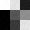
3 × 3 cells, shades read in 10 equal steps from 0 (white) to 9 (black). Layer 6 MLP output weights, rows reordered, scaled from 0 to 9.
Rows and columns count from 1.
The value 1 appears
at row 1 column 2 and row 3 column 3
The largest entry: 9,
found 2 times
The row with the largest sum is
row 2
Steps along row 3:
down down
